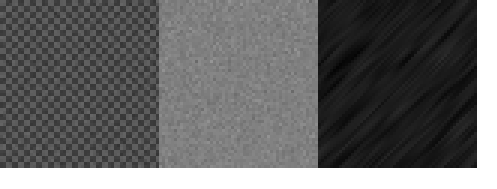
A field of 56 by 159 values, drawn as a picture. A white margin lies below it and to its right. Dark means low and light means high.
It is made of 1 by 3 panels. Panel 1,1: low, checkered. Panel 1,2: middling, fine-grained, faint in contrast. Panel 1,3: very low, slanting up to the right, faint in contrast.
